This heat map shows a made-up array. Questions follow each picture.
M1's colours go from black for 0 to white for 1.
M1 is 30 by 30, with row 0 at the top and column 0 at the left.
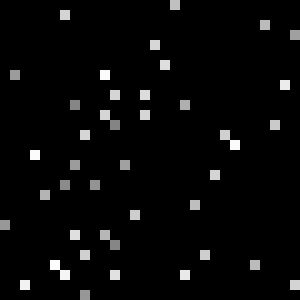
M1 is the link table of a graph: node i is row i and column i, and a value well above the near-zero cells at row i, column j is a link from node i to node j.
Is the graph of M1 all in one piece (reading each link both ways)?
no
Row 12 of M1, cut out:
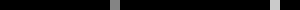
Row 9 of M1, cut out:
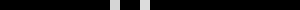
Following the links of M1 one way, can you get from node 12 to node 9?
yes
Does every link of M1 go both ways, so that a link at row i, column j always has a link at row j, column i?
no
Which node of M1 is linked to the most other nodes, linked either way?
node 11
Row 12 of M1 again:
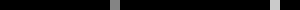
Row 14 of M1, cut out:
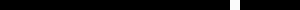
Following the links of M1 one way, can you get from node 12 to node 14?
yes
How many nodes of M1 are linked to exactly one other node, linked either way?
2
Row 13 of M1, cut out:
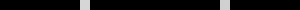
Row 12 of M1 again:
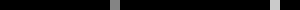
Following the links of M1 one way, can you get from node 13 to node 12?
no
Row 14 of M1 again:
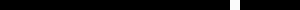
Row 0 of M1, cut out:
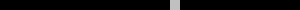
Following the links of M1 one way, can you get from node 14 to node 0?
no
